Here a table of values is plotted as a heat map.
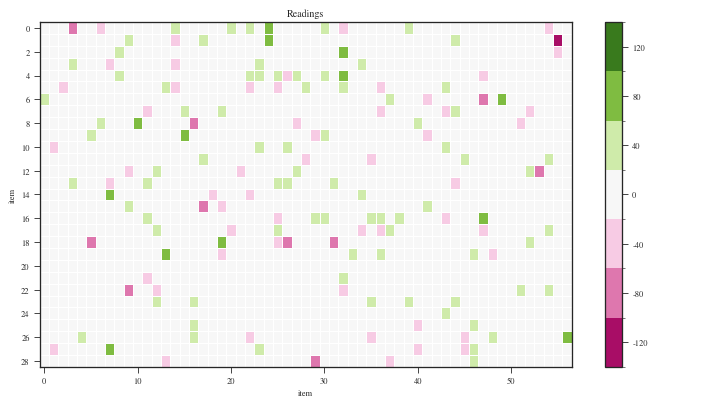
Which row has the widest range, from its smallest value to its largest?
1
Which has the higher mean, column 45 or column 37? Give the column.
37
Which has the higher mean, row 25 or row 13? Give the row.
13
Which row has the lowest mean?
18
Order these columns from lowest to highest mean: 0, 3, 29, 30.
29, 3, 0, 30
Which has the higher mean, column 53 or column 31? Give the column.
31
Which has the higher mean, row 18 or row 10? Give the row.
10
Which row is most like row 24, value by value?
20
